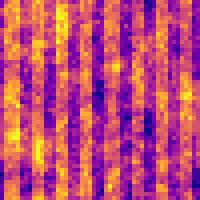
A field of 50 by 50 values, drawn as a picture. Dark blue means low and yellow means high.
Upright stripes repeat 8 times across the table. The grain runs up and down. The ninth with the highest average is the top left.
